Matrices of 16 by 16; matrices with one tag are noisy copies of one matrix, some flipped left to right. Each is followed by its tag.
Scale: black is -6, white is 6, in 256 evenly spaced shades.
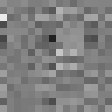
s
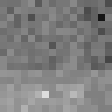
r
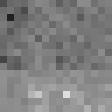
r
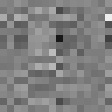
s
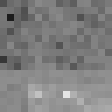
r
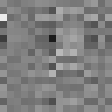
s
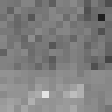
r
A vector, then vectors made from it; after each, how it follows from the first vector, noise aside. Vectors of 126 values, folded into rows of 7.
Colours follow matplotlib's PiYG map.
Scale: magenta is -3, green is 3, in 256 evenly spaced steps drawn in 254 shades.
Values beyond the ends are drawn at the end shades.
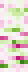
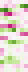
reversed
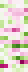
negated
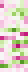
copied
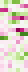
wrapped around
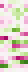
copied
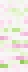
shrunk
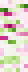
reversed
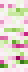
copied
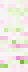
shrunk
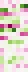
reversed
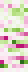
copied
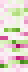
copied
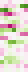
reversed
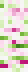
negated
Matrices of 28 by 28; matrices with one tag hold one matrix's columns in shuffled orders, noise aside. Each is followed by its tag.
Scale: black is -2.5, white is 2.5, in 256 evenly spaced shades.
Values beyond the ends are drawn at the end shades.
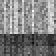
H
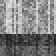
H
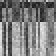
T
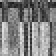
T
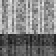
H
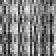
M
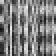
M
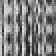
M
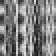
M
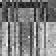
T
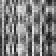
M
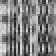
M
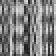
M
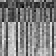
T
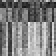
T
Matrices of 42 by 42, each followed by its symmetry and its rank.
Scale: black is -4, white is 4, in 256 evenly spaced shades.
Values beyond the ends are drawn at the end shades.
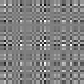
symmetric, rank one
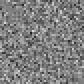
antisymmetric, full rank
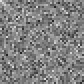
symmetric, full rank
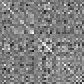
symmetric, rank five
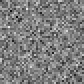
symmetric, full rank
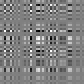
symmetric, rank one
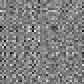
neither, rank five
